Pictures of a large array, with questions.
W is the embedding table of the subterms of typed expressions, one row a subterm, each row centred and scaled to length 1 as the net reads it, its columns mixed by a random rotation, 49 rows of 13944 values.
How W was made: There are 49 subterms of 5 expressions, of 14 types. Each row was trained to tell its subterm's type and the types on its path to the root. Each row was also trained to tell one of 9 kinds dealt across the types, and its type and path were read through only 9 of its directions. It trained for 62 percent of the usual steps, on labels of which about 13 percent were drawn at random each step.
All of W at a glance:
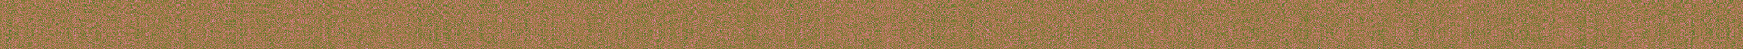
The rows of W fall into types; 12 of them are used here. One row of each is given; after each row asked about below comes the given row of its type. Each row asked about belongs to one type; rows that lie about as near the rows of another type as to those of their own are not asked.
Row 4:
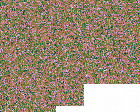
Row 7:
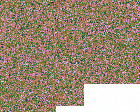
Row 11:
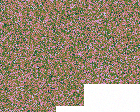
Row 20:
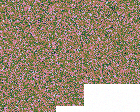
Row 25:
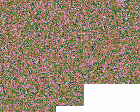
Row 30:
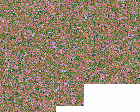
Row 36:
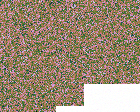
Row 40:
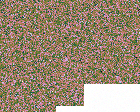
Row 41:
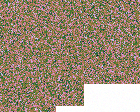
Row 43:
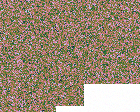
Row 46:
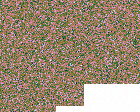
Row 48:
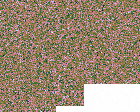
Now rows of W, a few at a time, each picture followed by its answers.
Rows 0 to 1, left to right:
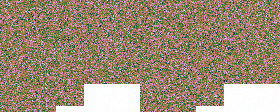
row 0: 46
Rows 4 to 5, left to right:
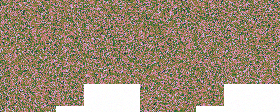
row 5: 11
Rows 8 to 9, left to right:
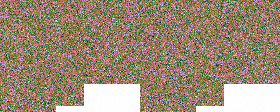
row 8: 46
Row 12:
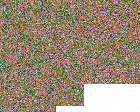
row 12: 11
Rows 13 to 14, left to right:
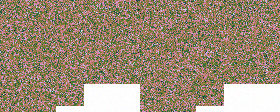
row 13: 30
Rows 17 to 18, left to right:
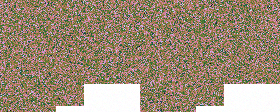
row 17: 46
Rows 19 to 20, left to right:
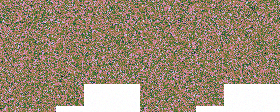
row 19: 20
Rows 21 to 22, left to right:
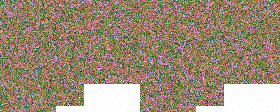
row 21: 11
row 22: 7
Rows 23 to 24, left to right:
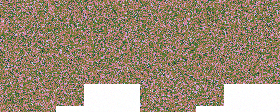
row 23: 30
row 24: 40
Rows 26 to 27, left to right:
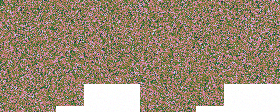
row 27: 46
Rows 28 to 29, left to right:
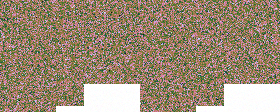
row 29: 20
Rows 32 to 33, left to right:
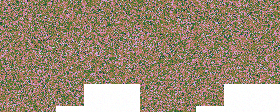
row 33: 11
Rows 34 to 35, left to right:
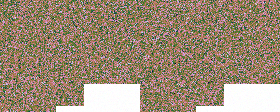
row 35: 30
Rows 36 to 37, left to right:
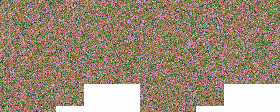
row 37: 20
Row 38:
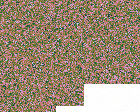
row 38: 30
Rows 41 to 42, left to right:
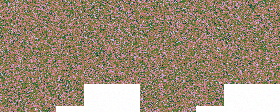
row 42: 20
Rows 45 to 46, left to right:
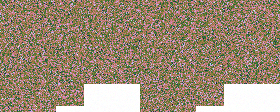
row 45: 48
